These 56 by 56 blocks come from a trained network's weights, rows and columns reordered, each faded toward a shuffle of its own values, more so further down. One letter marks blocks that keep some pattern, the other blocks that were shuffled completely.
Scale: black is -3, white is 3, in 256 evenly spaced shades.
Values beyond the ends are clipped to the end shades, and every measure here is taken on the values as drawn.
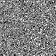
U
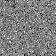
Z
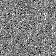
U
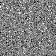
U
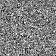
U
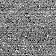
U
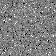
U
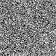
U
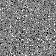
U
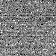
U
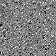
U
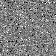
U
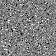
Z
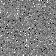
Z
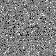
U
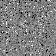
U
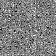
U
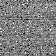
U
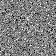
Z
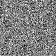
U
